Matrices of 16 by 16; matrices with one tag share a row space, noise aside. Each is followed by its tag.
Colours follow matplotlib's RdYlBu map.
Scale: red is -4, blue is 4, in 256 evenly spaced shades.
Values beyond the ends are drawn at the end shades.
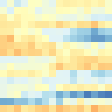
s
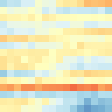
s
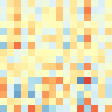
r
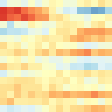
s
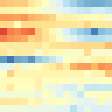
s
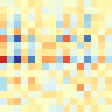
r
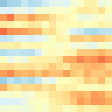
s
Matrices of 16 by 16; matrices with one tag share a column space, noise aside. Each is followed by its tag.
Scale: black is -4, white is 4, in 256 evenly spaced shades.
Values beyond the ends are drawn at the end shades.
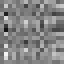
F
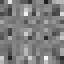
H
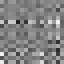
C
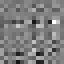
C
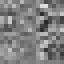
F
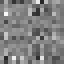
H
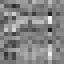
F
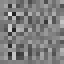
F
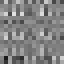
H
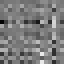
C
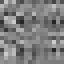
F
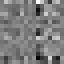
H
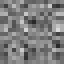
F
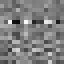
C
